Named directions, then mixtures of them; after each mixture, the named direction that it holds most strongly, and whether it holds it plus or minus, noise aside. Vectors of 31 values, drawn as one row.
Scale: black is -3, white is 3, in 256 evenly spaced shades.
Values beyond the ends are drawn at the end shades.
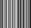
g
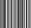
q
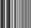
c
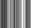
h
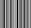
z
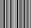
z, plus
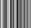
c, minus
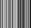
g, plus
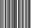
z, minus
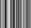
c, minus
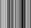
h, minus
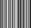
g, plus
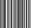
q, plus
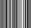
q, minus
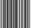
g, minus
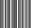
z, minus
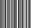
z, minus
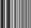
c, plus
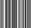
q, minus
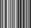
g, plus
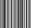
q, plus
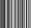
q, plus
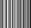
g, plus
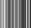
h, minus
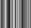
c, plus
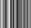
c, minus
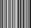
g, plus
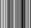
h, minus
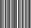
z, minus
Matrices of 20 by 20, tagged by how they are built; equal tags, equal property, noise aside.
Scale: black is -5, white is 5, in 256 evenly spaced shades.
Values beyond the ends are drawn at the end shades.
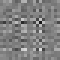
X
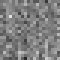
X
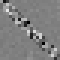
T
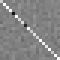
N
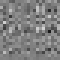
X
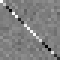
N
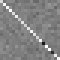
N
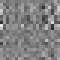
X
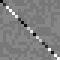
N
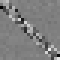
T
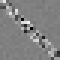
T
